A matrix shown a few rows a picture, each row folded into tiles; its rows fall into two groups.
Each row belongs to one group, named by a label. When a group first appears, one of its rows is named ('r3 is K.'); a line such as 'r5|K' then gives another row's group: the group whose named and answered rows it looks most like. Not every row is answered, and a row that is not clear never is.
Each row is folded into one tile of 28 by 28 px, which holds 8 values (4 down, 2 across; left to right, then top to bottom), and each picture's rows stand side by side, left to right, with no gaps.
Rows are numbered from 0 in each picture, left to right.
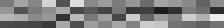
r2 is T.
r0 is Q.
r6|Q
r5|T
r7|Q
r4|T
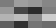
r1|Q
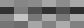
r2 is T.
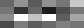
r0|Q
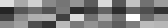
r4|Q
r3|T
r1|Q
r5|T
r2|T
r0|T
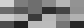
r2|Q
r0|Q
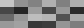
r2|T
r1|Q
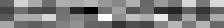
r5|Q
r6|T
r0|T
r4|Q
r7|T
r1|Q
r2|T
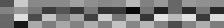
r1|T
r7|T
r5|T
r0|Q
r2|T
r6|Q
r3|T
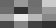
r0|Q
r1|Q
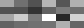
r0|Q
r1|Q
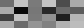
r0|T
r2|T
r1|T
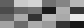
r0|T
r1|T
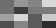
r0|Q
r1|Q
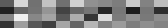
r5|T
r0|Q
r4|T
